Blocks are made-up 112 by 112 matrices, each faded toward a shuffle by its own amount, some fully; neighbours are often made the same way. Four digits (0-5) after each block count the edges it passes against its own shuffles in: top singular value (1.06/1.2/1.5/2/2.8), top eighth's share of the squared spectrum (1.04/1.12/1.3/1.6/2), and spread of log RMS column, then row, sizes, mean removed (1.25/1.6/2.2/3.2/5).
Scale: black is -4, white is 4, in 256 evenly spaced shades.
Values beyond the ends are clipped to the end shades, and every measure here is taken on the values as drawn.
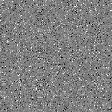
4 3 1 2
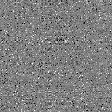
4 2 1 1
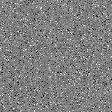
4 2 1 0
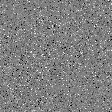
2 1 0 0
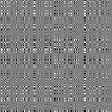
5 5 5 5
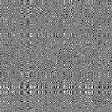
5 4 3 3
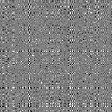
5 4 3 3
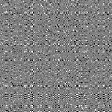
5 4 3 3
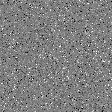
2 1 0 0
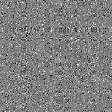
4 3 2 2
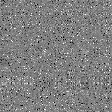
4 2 1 1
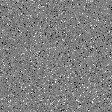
2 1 0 0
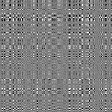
5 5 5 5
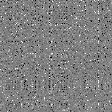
4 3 2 1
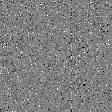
3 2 1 1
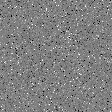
0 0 0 0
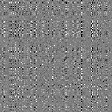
5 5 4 3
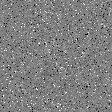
0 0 0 0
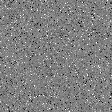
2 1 0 0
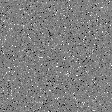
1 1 0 0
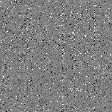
4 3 2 1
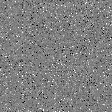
3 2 1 0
